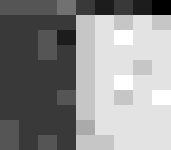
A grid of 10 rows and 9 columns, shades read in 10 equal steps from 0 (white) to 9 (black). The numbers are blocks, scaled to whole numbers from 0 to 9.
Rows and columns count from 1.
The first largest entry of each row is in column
9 1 4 1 1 1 1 1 2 2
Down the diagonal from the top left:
6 7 6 7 2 1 2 1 1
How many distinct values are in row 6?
4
